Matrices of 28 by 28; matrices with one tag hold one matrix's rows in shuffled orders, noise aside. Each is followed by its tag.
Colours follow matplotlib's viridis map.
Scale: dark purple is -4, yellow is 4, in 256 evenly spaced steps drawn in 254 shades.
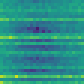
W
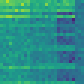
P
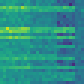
P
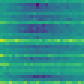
W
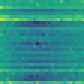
W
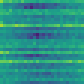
W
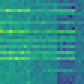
P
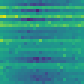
W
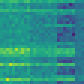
P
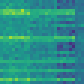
P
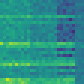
P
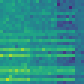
P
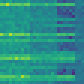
P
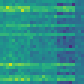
P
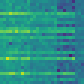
P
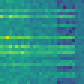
P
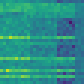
P
